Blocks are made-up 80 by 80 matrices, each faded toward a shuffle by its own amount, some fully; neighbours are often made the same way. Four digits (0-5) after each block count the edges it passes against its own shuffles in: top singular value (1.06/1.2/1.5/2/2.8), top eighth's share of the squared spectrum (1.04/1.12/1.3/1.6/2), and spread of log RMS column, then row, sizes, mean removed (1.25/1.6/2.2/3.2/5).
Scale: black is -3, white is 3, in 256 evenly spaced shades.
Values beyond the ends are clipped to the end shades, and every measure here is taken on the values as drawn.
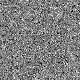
2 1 0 0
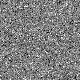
1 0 0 0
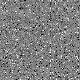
3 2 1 0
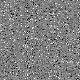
3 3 1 1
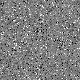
2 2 1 0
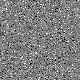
2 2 1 0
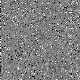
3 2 1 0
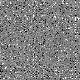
3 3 2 1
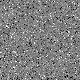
1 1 0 0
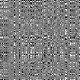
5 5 4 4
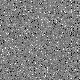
2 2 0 0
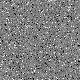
0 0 0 0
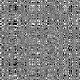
4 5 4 3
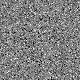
0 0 0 0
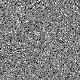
3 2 1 1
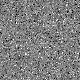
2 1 0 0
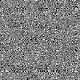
4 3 2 2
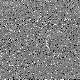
1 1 0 2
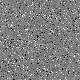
0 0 0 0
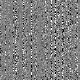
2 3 4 0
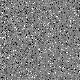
1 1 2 0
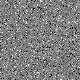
1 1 2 0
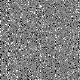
1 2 3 0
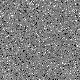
0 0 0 0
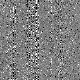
2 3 3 0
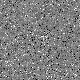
0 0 0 0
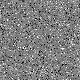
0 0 0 0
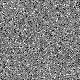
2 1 0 0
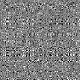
4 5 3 3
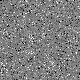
1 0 0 0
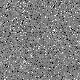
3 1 0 0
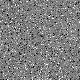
2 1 0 0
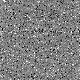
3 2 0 1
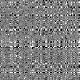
5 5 3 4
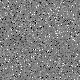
1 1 0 0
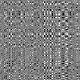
5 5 4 3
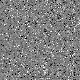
2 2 1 0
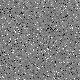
0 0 0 0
